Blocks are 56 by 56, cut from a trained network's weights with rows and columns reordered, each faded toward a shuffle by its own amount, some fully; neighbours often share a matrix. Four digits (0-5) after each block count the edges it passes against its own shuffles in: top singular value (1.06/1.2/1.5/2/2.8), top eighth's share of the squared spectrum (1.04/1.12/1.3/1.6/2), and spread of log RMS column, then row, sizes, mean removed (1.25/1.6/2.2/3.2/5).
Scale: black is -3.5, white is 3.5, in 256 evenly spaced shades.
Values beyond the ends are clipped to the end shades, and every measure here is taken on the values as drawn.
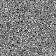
0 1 0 0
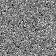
0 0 0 0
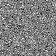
0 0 0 0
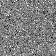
0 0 0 0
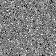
0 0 0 0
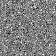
1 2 0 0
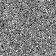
0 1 0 0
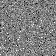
0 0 0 0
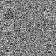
3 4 1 2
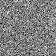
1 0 0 0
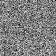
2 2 0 0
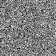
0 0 0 0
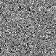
2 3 0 2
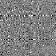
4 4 2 2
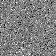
0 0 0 0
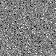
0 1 0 0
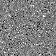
0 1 0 1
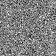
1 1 0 0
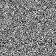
2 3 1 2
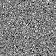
2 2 0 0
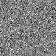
2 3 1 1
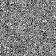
2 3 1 1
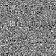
3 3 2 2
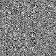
2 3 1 2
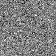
2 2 0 1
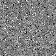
1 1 0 0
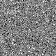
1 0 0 0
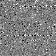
3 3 1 2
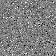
2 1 0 1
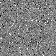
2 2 0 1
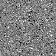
2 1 1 0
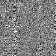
3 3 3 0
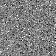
1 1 0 0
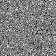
2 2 1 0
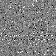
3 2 1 1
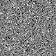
2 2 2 0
